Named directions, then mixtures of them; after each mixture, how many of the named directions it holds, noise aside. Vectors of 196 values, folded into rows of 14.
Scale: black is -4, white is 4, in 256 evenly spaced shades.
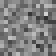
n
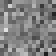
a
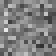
two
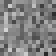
one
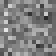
two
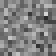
one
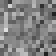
one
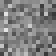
two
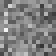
two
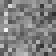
two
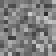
one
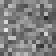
two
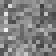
two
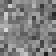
one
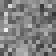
two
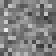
two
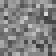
one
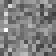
two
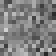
one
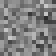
one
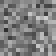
one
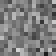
two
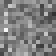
two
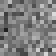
one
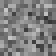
one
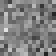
one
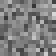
two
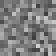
two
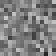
two
